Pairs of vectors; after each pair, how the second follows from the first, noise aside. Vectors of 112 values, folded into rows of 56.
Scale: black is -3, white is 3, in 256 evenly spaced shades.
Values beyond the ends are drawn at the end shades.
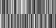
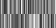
reversed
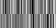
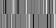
partly zeroed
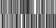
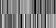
negated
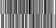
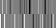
partly zeroed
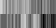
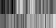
reversed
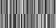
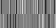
partly zeroed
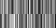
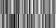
negated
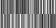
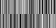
negated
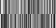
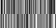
reversed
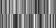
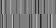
partly zeroed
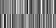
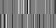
partly zeroed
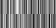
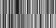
negated
